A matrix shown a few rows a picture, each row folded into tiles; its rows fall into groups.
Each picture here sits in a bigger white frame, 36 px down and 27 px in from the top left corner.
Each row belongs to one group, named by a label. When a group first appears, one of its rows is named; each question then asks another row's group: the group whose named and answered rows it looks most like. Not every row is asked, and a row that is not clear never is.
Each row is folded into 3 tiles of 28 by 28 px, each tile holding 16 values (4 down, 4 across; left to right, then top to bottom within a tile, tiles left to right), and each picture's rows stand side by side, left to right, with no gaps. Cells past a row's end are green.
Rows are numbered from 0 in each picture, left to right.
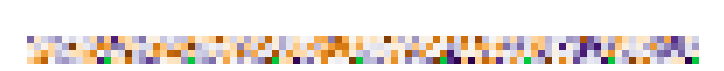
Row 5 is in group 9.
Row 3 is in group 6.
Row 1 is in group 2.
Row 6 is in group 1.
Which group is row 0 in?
2
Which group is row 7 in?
1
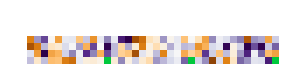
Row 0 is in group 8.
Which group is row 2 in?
1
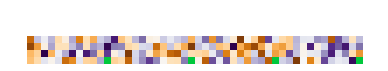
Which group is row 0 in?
8
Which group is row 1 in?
2
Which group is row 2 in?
6
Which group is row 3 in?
1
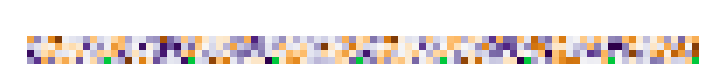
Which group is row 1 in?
1
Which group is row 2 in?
1
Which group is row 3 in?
2
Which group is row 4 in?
9
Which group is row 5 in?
1
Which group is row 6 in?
8
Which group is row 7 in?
2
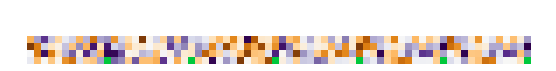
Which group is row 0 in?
8
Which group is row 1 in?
9
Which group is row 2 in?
6
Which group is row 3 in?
2
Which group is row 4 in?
8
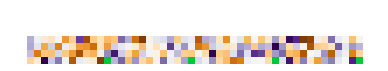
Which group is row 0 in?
6
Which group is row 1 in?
9
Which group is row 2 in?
8
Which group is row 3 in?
9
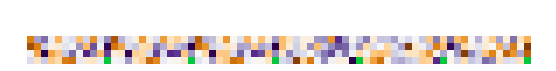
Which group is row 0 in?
8
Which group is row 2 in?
8
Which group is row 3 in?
1
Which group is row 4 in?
2
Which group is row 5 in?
2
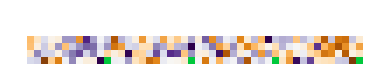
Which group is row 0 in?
1
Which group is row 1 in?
8
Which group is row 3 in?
6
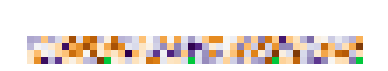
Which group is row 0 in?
6
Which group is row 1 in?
8
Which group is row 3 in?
2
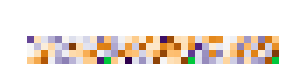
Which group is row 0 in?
2
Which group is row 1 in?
6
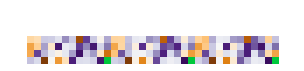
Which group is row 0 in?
1
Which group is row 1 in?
1
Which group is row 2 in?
1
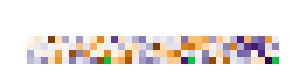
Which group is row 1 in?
2
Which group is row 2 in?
1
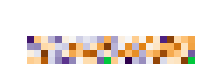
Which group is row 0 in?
2
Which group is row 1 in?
6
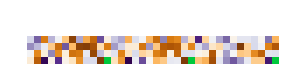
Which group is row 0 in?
6
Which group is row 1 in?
6
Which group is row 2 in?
2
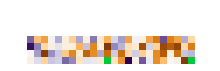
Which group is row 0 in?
2
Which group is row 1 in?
6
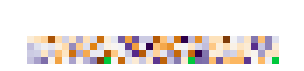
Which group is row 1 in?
6
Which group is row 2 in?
9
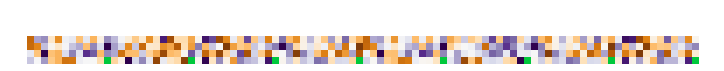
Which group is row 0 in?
8
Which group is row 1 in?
6
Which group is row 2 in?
9
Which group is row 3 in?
2
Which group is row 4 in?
8
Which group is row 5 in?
1
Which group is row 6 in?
2
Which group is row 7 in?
9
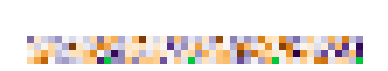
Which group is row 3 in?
8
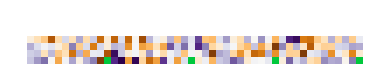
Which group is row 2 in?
2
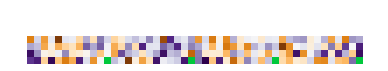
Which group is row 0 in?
9
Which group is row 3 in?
8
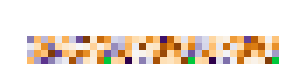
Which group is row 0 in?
6
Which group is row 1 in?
6
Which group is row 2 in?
6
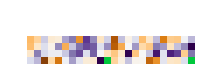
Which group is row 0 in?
1
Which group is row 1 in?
8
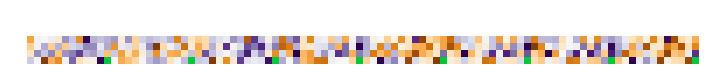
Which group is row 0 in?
1
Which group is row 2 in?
1
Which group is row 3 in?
8
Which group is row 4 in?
6
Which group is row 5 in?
8
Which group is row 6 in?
8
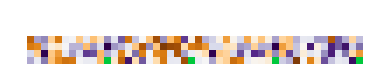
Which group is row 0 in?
8
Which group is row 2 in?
8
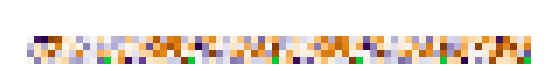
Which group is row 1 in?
6
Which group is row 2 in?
2
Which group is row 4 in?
2
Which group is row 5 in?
6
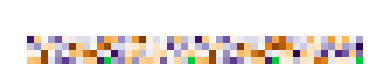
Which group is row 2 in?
2
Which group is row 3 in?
8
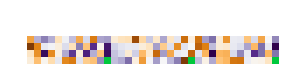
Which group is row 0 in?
8
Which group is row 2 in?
8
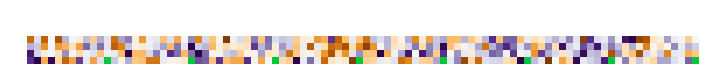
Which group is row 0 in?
9
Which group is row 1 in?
8
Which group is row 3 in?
6
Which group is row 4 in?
8
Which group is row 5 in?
1
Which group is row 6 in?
1
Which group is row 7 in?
9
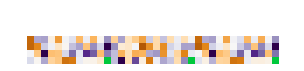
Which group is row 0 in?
8
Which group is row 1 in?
9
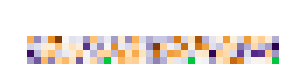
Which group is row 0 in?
9
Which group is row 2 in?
8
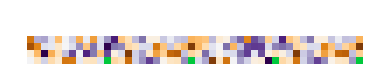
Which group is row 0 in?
8
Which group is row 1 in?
2
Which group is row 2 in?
1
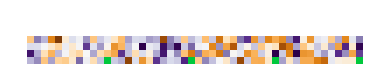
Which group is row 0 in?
9
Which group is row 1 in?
1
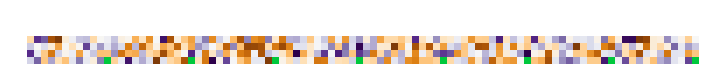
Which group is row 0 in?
9
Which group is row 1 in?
6
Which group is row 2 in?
6
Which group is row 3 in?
8
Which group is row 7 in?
9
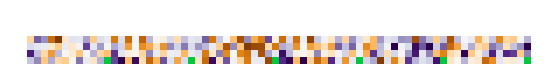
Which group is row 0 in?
9
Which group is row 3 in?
9
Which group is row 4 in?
1
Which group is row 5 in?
8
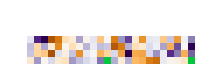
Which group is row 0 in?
9
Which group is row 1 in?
8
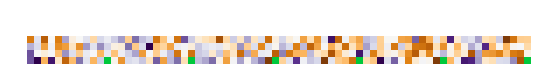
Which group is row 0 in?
9
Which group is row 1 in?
6
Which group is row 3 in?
6
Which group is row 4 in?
6
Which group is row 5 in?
6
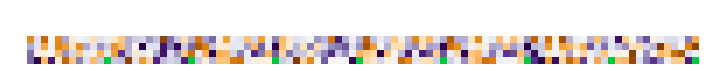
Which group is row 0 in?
9
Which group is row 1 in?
1
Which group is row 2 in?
8
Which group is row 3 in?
1
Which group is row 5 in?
8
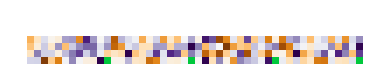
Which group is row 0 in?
1
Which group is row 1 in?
8
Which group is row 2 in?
9
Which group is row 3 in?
8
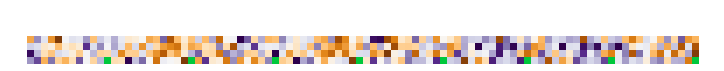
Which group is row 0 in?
9
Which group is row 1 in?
6
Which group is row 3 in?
6
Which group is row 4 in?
9
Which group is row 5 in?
1
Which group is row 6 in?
1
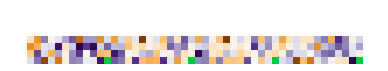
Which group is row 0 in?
1
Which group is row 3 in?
1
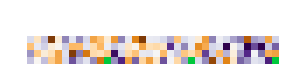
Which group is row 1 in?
9
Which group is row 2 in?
1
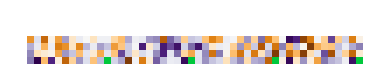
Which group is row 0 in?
9
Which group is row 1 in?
1
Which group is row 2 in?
2
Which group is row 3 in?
9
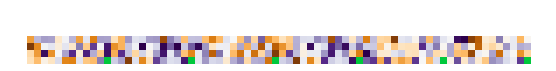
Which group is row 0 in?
8
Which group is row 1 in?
1
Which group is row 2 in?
2
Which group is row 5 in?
9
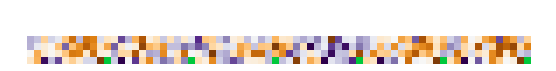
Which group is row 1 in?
9
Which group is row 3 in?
1
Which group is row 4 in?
6
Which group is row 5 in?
6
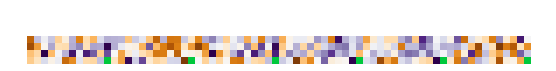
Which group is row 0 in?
8
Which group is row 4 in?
1
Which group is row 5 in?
6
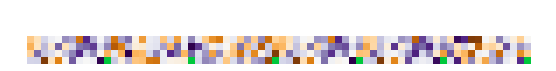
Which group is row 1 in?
8
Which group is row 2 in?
2
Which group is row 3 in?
1
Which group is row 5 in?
9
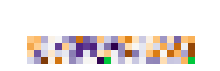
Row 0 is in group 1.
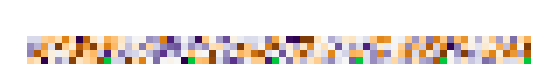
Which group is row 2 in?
2
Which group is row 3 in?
9
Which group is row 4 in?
2
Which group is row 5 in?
2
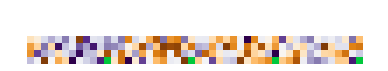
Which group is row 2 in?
6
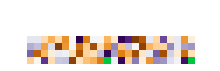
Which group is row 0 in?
6
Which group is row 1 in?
9
